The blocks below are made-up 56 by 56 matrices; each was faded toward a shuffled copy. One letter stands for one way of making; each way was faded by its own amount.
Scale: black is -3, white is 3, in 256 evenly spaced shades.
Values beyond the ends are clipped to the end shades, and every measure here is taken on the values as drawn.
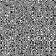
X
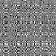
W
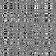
W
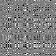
W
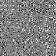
X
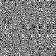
X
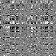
W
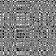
W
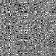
X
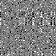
X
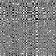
W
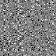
X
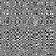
W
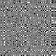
W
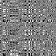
W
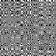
W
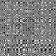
W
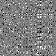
X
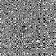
X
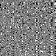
X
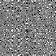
X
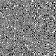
X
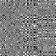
W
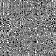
X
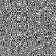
X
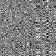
X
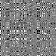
W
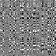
W
